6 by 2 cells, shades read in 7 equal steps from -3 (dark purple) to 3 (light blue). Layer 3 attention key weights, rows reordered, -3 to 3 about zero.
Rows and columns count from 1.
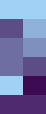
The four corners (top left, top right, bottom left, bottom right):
3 3 -2 -2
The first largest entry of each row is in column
1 2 2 1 1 1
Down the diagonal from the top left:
3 2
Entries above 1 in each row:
2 1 0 0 1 0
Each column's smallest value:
-2 -3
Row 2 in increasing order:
-1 2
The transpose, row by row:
3 -1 0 0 3 -2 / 3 2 1 -1 -3 -2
